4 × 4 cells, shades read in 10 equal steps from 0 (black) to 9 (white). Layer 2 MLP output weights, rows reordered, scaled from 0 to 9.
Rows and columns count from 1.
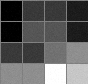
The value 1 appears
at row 1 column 4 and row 2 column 4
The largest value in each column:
5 5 9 7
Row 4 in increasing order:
5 5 7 9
